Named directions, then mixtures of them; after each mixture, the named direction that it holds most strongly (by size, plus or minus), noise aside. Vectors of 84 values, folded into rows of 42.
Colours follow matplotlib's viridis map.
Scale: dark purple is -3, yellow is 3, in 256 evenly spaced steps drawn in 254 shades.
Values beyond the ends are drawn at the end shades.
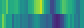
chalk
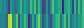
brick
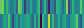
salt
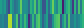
brick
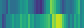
chalk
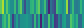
salt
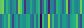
salt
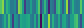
salt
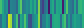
brick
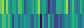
salt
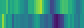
chalk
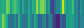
chalk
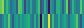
salt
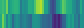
chalk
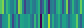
salt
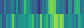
chalk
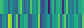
brick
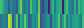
brick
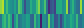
salt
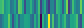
salt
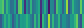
salt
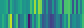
brick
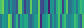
salt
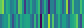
salt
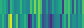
brick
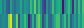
brick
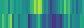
chalk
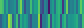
salt
